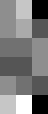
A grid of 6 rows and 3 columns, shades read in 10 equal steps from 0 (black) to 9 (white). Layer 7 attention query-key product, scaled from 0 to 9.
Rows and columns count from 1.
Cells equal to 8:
0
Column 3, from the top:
0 3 5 5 3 0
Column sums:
29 33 16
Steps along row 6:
up down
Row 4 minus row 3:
-1 -1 0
